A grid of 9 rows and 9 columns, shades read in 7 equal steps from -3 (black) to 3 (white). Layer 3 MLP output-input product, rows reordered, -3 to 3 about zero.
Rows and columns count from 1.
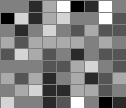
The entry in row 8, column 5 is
-2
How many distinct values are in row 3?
5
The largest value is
3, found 4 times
